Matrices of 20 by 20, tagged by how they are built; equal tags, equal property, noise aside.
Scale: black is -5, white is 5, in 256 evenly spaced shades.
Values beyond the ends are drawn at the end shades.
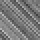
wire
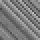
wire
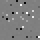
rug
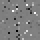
rug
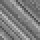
wire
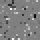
rug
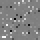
rug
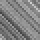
wire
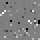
rug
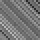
wire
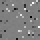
rug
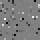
rug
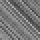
wire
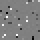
rug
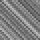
wire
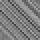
wire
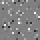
rug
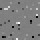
rug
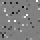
rug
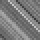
wire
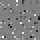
rug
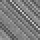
wire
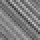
wire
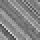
wire
